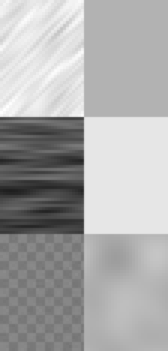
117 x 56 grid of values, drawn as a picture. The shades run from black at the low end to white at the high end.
It is made of 3 by 2 panels. Panel 1,1: very high, slanting up to the right, faint in contrast. Panel 1,2: high, flat. Panel 2,1: low, streaked across. Panel 2,2: very high, flat. Panel 3,1: middling, checkered, faint in contrast. Panel 3,2: high, smooth, faint in contrast.
